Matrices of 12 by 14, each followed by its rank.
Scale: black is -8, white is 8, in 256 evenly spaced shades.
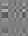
one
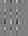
one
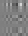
one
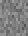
full rank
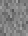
full rank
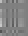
one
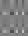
one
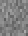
full rank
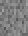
full rank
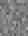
full rank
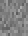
full rank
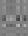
one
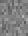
full rank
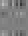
one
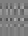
one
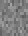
full rank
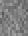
full rank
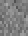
full rank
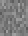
full rank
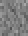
full rank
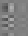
one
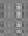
one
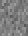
full rank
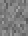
full rank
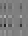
one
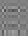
one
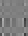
one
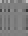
one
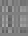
one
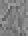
full rank
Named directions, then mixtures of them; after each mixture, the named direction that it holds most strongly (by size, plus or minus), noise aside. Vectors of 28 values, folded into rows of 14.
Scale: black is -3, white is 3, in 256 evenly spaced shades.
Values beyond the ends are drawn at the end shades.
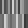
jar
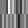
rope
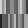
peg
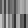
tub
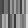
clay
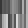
clay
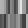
peg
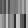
tub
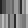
clay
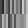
clay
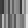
clay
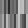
tub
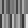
clay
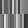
jar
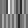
rope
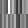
rope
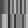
clay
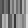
clay
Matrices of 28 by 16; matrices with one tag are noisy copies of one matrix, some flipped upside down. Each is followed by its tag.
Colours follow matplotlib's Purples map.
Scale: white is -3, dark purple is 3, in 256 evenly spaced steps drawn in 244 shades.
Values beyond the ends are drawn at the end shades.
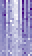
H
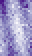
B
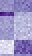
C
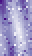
B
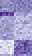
C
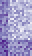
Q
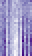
H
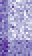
Q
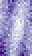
B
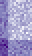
Q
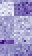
C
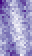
B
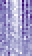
H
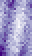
B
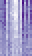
H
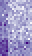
Q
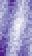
B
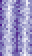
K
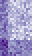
Q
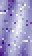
B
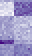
C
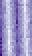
K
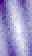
B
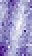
B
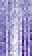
H
